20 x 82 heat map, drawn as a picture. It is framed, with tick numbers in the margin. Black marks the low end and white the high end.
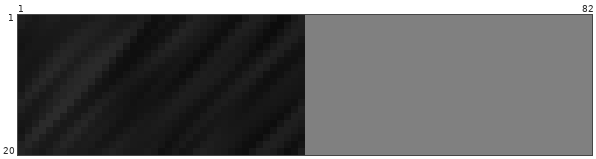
It is made of 1 by 2 panels. Panel 1,1: very low, slanting up to the right, faint in contrast. Panel 1,2: middling, flat.
